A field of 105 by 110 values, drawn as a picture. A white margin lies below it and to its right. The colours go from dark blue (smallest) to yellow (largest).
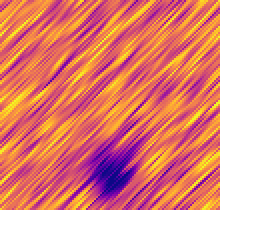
A single dip lies in the bottom middle. No row or column stands out. The bottom middle is the ninth with the lowest average. The grain runs diagonally up to the right. Neither half mirrors the other.
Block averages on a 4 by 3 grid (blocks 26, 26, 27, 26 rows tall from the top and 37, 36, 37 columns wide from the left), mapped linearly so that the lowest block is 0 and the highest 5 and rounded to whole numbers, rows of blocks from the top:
545 | 554 | 535 | 405
